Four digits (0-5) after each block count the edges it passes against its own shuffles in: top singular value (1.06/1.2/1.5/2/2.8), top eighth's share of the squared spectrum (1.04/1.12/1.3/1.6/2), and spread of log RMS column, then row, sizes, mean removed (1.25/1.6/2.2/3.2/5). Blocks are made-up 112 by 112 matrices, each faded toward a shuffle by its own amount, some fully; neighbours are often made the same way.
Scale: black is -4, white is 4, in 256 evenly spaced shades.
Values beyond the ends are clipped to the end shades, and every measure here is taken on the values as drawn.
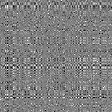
5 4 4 4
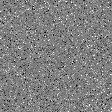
2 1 0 0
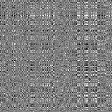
5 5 4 4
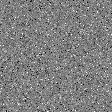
0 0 0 0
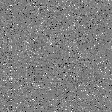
3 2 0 0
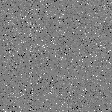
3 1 0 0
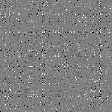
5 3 2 2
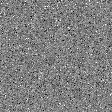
0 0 0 0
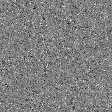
0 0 0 0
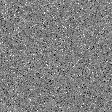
0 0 0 0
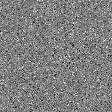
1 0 1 0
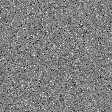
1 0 0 0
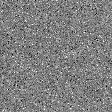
0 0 0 0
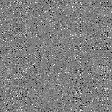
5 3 2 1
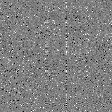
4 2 1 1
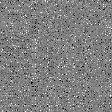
4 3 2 1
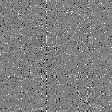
4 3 2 1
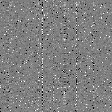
4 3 2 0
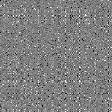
5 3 2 2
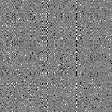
5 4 3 2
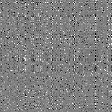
5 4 3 2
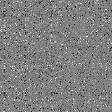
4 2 1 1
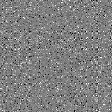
5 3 3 2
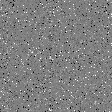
2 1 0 0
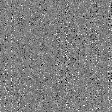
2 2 3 0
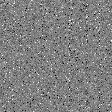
1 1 1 0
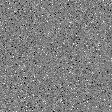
0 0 0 0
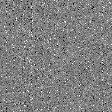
1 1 3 0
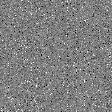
1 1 2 0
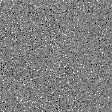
1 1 2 0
